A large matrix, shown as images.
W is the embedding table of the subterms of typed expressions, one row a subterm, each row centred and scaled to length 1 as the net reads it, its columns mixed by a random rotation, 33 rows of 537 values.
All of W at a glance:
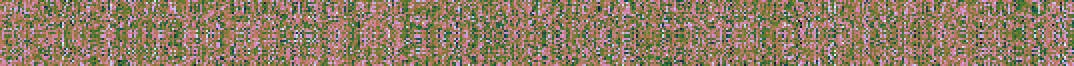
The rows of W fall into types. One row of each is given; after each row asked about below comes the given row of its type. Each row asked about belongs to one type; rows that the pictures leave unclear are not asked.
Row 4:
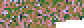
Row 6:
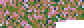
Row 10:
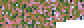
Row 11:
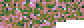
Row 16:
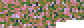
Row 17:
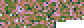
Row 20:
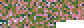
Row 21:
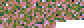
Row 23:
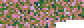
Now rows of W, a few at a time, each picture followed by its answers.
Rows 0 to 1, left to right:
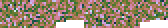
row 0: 11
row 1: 16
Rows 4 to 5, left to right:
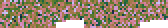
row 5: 23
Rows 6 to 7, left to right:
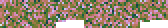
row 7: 23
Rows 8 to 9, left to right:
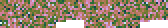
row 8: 20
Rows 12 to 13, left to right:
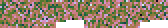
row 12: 23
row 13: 21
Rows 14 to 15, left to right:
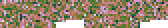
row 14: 4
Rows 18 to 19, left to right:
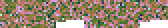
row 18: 17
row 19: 21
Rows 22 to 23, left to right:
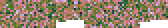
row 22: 17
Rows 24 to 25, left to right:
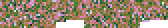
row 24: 11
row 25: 6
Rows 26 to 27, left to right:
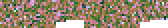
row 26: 11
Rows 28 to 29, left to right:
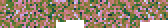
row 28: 17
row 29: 6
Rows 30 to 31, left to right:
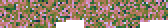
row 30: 4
